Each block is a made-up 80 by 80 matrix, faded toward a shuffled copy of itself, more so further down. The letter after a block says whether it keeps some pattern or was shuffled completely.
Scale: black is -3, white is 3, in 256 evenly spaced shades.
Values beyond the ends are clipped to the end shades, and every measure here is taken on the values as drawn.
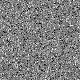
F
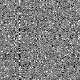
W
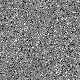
F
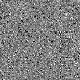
W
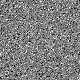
F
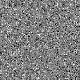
W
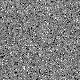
F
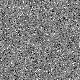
F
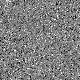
F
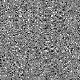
W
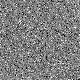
F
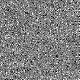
W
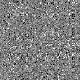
W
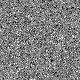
F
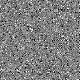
W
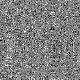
W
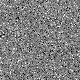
F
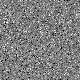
F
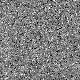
F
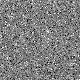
F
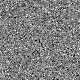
F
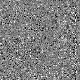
W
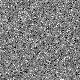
F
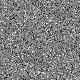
F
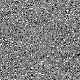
W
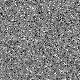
F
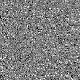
W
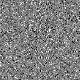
W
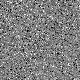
F
